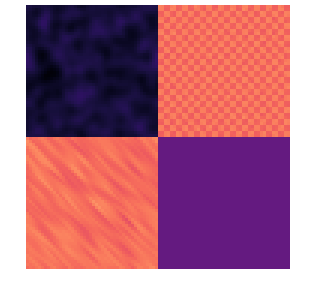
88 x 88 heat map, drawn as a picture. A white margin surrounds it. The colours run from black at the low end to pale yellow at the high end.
It is made of 2 by 2 panels. Panel 1,1: very low, blotchy, faint in contrast. Panel 1,2: high, checkered, faint in contrast. Panel 2,1: high, slanting down to the right, faint in contrast. Panel 2,2: low, flat.
